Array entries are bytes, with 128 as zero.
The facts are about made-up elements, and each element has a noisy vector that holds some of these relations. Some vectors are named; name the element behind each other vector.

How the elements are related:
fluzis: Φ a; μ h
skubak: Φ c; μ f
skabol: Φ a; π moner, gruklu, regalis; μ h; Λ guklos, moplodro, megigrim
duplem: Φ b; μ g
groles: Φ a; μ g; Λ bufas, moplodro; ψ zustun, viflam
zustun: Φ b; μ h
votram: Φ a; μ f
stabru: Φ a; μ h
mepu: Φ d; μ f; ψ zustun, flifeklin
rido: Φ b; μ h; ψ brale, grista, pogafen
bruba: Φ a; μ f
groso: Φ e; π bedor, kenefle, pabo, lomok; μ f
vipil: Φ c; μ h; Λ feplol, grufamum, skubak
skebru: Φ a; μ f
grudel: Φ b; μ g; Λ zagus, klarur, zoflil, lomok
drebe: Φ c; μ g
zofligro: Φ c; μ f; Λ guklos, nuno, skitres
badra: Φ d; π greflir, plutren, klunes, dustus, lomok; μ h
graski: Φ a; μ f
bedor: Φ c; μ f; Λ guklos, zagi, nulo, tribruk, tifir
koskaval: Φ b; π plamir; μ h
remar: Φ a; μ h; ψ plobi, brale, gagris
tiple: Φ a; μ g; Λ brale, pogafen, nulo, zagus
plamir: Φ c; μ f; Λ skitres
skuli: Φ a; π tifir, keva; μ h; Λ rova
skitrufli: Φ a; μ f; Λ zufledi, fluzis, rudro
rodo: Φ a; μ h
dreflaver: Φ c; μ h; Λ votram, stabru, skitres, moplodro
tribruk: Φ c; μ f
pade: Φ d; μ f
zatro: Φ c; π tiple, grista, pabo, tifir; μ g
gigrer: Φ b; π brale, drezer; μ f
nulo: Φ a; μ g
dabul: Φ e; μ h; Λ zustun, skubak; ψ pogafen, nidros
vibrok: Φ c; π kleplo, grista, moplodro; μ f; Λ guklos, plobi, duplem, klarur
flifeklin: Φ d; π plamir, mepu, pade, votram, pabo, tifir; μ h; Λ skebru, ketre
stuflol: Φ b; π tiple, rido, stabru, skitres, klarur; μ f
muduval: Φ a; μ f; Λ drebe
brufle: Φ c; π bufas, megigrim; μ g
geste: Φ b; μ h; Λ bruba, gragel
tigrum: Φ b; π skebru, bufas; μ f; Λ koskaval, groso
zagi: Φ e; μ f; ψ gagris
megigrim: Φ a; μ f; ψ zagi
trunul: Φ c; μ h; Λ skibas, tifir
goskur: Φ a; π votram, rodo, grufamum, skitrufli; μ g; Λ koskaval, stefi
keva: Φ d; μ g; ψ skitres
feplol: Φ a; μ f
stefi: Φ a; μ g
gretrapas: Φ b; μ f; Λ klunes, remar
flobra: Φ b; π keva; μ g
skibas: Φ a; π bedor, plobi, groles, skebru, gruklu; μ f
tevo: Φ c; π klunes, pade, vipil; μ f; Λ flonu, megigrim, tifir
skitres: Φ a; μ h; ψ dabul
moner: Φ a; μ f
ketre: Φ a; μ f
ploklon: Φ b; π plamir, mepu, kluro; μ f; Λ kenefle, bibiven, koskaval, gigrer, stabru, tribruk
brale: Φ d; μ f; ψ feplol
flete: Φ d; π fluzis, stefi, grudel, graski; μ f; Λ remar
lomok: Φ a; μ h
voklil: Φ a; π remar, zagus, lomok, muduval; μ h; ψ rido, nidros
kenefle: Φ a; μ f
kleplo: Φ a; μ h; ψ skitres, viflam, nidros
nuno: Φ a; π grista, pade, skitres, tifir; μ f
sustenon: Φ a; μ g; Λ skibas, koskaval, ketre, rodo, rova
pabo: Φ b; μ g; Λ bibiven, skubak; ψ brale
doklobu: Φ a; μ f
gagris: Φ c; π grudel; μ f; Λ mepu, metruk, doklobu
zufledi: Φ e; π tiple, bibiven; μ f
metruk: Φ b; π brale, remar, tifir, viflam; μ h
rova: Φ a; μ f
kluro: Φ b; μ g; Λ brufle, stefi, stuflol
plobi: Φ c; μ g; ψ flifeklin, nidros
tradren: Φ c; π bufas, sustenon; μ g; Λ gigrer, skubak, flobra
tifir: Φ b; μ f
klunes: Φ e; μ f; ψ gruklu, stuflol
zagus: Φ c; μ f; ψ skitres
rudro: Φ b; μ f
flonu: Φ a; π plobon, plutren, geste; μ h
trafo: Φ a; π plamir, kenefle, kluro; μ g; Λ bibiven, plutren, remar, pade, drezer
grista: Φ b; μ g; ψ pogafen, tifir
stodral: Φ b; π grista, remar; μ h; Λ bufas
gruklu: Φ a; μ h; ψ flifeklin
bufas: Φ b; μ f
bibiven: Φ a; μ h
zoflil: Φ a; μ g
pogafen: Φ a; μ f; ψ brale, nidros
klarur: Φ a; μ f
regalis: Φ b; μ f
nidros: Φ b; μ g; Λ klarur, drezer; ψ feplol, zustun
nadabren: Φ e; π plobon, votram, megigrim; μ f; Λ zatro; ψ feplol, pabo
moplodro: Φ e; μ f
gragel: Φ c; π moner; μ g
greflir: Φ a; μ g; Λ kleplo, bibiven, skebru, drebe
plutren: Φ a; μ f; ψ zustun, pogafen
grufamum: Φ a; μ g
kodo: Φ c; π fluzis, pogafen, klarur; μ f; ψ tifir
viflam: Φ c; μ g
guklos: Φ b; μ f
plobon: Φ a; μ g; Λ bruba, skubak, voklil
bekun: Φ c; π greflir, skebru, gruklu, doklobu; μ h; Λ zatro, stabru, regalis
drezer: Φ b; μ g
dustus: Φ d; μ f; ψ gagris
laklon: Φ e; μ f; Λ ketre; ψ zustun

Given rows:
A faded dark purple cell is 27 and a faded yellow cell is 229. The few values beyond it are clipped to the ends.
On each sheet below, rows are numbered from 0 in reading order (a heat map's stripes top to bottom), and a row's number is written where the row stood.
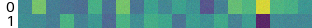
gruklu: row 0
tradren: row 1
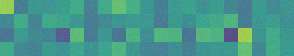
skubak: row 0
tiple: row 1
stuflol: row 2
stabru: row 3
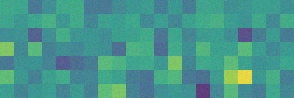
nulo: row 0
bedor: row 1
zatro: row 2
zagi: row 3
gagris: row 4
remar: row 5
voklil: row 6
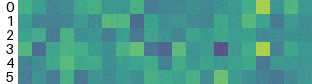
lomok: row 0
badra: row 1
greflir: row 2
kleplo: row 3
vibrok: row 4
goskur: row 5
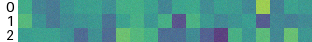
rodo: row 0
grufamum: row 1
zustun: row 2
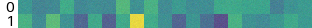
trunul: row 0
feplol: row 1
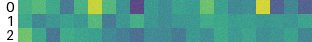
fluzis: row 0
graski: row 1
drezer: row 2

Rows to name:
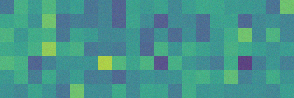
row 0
ploklon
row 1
pabo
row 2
rido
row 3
gretrapas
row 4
gragel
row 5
grudel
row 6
kodo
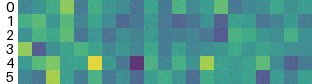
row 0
tigrum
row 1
grista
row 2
nidros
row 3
pade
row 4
skitrufli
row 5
nadabren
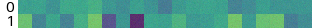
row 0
gigrer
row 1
klunes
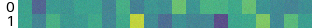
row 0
flete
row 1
skitres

